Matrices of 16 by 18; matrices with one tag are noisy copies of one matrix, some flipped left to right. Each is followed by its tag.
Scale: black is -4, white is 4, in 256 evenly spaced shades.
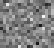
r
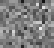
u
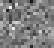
u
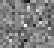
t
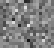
t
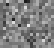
t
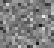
r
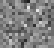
t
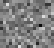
r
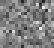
u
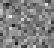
r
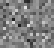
t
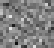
r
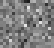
t
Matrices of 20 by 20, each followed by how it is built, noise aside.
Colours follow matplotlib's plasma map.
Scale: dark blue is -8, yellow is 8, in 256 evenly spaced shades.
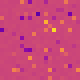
sparse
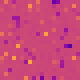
sparse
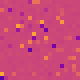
sparse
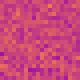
noise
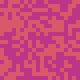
noise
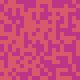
noise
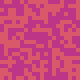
noise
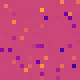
sparse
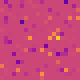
sparse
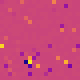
sparse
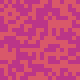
noise
